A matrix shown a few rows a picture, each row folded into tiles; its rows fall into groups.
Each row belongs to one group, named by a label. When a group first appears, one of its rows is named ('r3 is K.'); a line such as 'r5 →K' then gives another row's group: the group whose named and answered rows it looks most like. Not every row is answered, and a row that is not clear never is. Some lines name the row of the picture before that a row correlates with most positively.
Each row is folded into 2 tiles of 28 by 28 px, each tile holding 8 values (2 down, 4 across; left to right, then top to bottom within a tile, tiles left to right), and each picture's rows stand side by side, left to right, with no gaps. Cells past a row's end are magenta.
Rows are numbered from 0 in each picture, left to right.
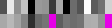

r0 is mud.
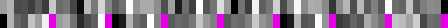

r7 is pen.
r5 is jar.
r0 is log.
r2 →jar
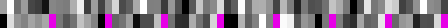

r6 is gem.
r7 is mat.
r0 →log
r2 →mat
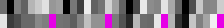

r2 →gem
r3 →gem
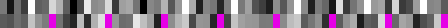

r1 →gem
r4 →log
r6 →mat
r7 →mat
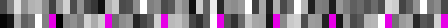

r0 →jar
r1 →log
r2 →mat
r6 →log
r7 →mat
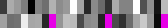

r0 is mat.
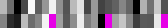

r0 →gem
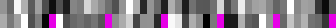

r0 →pen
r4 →jar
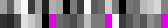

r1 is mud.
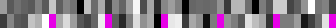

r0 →log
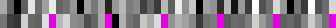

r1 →pen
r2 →log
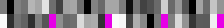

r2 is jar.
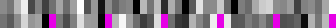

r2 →pen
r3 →gem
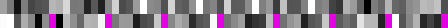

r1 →log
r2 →mat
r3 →mat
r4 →mat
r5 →mat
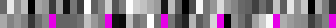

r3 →gem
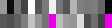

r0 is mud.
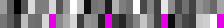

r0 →gem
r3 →log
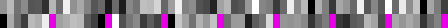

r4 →mat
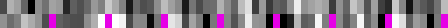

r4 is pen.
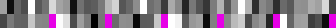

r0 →mud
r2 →mat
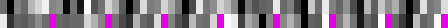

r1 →mud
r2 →gem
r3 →gem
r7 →gem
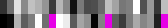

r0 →jar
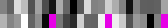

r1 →gem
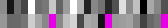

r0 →mud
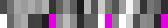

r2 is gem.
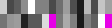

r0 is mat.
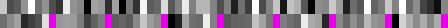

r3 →jar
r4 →mud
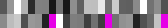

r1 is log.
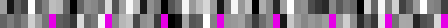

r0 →mud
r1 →gem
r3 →jar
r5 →log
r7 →mat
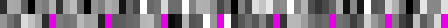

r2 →mud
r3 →jar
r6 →mud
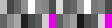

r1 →mat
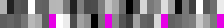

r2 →gem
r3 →mud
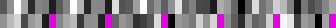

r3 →log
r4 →gem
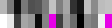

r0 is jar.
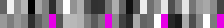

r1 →log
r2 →gem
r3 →jar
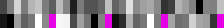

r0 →jar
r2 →jar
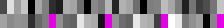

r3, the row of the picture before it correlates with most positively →1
